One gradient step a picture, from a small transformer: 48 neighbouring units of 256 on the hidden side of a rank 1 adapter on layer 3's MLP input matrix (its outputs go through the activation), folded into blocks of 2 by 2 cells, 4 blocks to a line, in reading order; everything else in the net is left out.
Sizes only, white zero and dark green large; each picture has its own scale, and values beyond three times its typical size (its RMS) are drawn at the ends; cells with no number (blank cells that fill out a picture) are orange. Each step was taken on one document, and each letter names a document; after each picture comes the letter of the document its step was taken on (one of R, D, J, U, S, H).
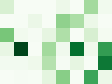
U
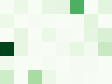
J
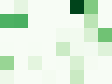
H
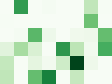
J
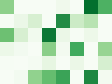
U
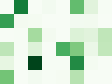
J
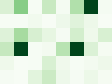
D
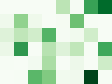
U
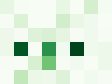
U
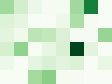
D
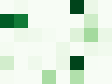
H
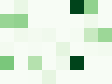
H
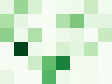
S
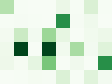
U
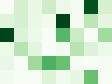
S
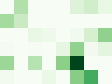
H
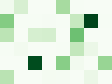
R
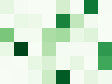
U
